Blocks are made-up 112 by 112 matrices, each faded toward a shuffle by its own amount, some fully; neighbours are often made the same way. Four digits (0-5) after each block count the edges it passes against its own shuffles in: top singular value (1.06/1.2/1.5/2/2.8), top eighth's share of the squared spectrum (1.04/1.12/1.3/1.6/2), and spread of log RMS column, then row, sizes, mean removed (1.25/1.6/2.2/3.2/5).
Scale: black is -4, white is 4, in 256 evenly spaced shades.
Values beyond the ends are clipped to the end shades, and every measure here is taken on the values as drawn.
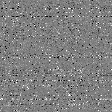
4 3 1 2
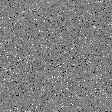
2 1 0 0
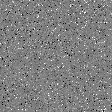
2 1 0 1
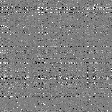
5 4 2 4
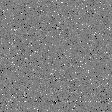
2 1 0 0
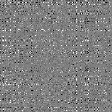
4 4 3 4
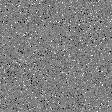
1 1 0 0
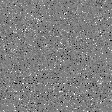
3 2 0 1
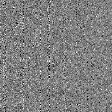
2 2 3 0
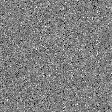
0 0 2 0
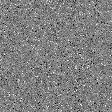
0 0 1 0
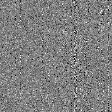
2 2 3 0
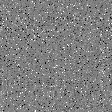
3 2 0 0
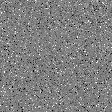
2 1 0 0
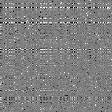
5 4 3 3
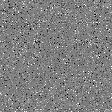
3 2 0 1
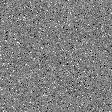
0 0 0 0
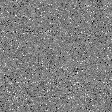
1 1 0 1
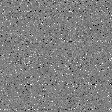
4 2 0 2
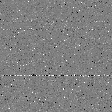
4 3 0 1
